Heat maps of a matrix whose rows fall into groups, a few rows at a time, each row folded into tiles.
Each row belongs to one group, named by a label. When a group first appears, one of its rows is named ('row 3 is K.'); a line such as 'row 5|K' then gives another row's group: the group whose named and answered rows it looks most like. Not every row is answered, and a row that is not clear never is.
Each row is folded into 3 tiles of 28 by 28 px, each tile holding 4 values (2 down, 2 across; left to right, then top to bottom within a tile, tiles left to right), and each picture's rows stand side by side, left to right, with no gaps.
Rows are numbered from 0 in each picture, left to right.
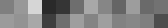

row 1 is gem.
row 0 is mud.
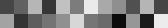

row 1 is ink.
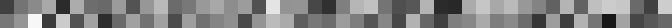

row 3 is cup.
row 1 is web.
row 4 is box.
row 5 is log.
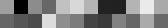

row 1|log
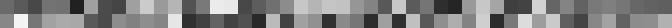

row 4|ink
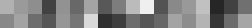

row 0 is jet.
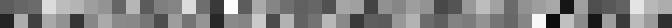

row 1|gem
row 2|jet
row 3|mud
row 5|log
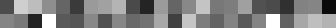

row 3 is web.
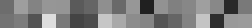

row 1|gem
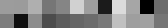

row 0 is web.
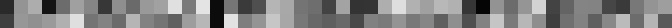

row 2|jet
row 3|cup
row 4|log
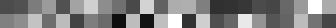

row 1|ink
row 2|mud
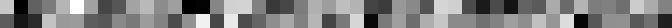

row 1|log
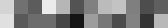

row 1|box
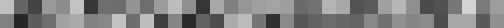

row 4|log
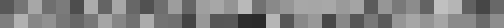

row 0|cup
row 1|jet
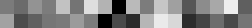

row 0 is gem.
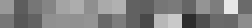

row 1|box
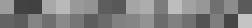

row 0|log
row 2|ink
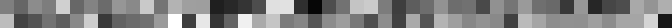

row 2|mud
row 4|box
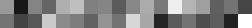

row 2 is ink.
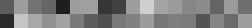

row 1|log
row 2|ink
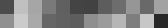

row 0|cup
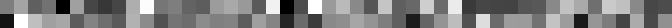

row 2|log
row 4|gem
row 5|jet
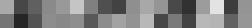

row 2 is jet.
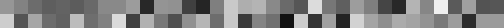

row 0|mud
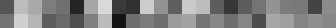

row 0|cup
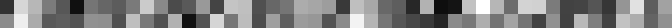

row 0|cup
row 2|web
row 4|cup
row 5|log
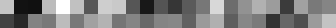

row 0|log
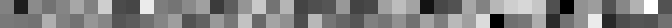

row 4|log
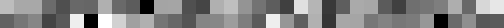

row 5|web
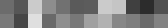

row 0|jet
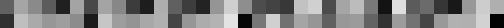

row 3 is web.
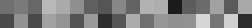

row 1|web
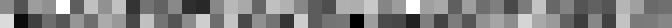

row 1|jet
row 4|web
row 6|cup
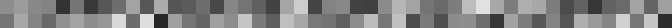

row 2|web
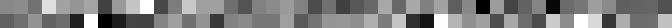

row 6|web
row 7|mud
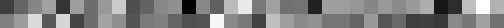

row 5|log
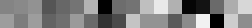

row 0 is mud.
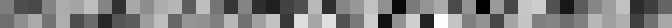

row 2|jet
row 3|web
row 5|gem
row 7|mud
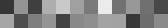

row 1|cup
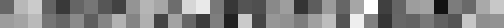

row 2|box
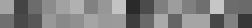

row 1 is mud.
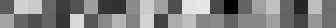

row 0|box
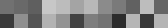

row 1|ink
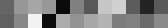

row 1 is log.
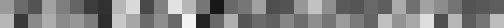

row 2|jet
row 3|log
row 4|web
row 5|mud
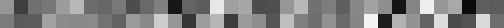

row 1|web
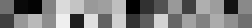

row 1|mud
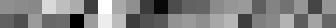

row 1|cup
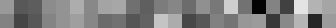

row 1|box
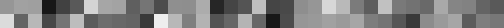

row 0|mud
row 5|cup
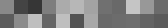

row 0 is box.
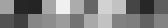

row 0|log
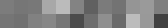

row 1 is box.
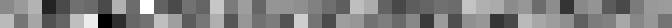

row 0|mud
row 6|gem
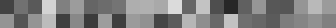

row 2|jet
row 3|log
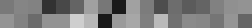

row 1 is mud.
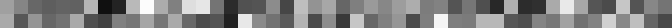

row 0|mud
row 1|log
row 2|box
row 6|log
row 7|cup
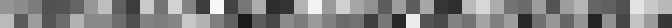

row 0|mud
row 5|log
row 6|web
